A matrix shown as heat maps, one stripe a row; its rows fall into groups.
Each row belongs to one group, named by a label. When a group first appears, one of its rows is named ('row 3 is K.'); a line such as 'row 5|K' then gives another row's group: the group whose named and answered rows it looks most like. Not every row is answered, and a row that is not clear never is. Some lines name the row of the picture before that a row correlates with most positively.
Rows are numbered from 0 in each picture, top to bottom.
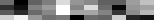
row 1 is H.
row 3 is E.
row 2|H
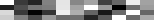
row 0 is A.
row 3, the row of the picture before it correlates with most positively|3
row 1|H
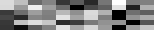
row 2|H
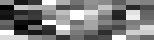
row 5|H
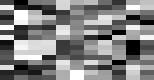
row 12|H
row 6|H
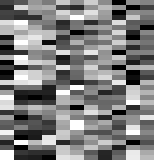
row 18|A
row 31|A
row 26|A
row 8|E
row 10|H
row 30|A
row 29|H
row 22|H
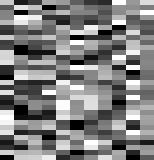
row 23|A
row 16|A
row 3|E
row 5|H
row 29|H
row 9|H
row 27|E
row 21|H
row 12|E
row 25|E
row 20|H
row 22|A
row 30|E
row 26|A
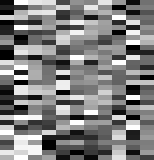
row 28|E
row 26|E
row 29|E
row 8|A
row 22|H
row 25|A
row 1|H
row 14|A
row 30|E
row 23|E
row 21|H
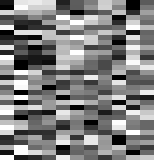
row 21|E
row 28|H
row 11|A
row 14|E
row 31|A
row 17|E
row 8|H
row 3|H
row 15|H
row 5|A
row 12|A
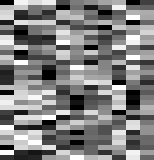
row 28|E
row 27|E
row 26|E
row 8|A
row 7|A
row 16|H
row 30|A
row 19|E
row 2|A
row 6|H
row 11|A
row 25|A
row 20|E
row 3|A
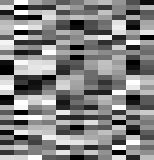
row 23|E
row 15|A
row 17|A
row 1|A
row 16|A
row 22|H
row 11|E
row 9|E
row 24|H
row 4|E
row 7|H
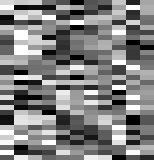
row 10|E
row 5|E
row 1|A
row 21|A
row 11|E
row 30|A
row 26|E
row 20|H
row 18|H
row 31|H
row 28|E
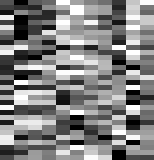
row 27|A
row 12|H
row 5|A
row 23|E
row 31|H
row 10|A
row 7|H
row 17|A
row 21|A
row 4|H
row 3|A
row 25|E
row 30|H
